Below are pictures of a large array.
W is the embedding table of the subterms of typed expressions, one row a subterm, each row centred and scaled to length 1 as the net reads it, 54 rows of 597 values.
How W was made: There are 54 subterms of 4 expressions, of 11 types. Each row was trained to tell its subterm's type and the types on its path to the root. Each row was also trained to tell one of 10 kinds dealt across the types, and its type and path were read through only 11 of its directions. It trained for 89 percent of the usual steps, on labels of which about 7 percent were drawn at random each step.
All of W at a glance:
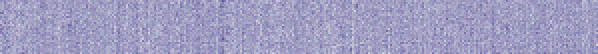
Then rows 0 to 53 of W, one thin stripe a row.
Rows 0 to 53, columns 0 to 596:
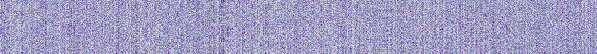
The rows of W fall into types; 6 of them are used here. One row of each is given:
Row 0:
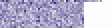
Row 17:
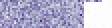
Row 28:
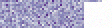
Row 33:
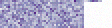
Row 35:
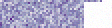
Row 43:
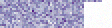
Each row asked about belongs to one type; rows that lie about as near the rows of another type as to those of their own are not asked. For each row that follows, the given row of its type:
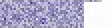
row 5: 33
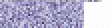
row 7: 33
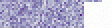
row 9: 28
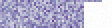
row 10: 35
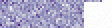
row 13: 0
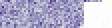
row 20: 35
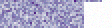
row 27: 33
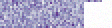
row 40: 17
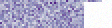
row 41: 33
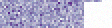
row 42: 28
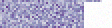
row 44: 28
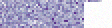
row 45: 28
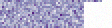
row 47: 35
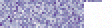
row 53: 35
